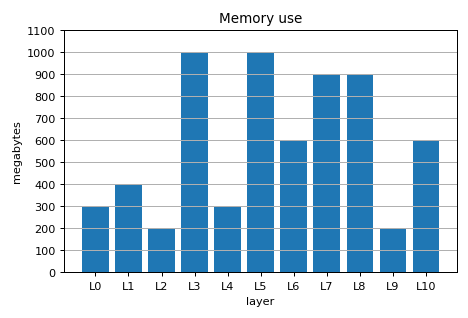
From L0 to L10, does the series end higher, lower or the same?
higher
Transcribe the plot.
Title: Memory use
x-axis: layer, ticks L0 L1 L2 L3 L4 L5 L6 L7 L8 L9 L10
y-axis: megabytes, ticks 0 100 200 300 400 500 600 700 800 900 1000 1100
Values:
300 400 200 1000 300 1000 600 900 900 200 600
